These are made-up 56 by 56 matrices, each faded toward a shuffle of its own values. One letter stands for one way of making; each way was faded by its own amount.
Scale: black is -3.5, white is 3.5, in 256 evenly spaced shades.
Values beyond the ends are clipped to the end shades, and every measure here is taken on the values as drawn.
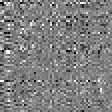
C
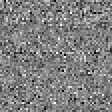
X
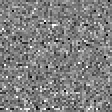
X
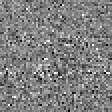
X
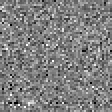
X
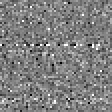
X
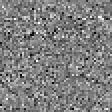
X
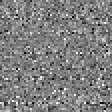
X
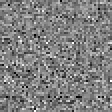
X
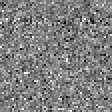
X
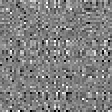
C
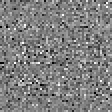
X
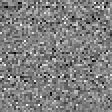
X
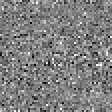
X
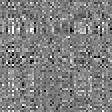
C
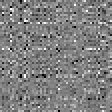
C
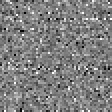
X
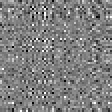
C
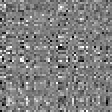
C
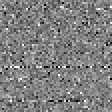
X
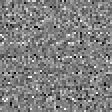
X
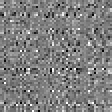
C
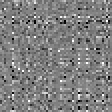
C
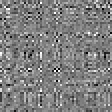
C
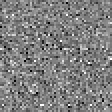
X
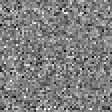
X
